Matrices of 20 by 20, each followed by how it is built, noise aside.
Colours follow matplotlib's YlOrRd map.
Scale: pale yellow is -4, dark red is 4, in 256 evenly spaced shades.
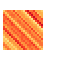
Toeplitz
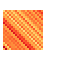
Toeplitz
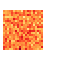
noise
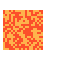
noise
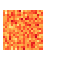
noise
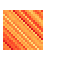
Toeplitz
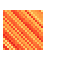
Toeplitz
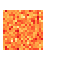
noise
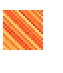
Toeplitz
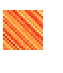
Toeplitz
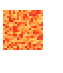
noise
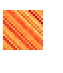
Toeplitz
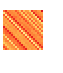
Toeplitz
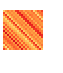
Toeplitz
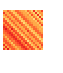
Toeplitz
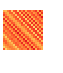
Toeplitz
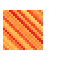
Toeplitz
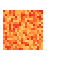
noise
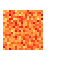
noise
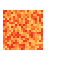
noise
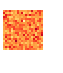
noise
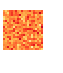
noise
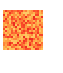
noise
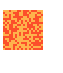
noise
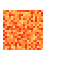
noise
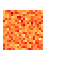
noise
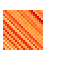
Toeplitz
